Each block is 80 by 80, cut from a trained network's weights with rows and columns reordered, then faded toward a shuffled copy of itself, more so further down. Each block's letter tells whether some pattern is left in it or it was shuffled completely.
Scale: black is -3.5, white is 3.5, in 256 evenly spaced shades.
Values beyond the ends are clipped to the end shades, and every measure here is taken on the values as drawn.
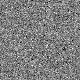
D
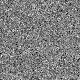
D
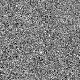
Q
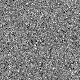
Q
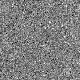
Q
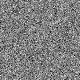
D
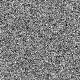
D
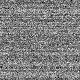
Q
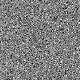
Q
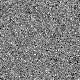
Q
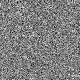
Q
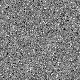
D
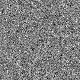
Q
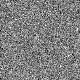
Q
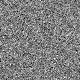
D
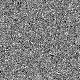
D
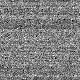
Q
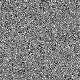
Q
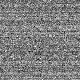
Q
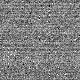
Q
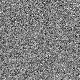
D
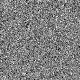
Q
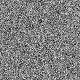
D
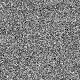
D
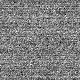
Q
